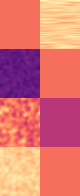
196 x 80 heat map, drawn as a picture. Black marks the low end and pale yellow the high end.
The table splits into 4 rows of 2 panels. Panel 1,1: high, flat. Panel 1,2: very high, streaked across, faint in contrast. Panel 2,1: low, blotchy, faint in contrast. Panel 2,2: high, flat. Panel 3,1: high, blotchy. Panel 3,2: middling, flat. Panel 4,1: very high, blotchy, faint in contrast. Panel 4,2: high, flat.
